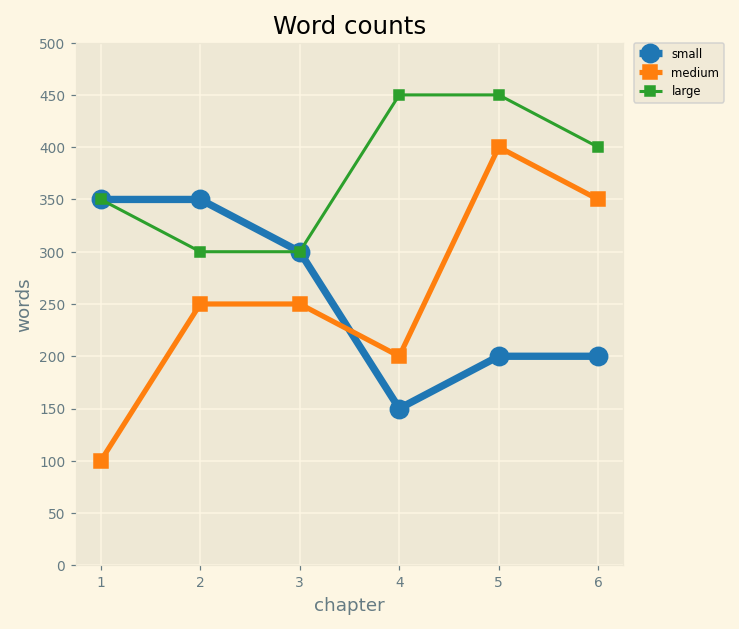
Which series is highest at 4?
large
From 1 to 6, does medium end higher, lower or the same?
higher
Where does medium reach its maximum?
5
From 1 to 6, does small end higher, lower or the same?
lower
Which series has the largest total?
large
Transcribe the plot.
Title: Word counts
x-axis: chapter, ticks 1 2 3 4 5 6
y-axis: words, ticks 0 50 100 150 200 250 300 350 400 450 500
Legend: small, medium, large
Values:
small: 350 350 300 150 200 200
medium: 100 250 250 200 400 350
large: 350 300 300 450 450 400
